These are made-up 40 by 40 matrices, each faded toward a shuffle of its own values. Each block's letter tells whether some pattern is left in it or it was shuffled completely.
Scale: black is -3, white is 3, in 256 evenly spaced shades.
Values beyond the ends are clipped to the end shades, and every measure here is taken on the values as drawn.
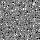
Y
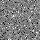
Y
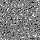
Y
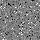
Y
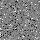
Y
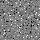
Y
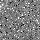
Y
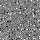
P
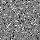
Y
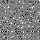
P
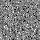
Y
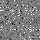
P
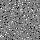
Y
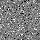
Y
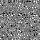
P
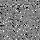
P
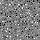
P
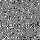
P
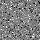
Y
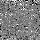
P
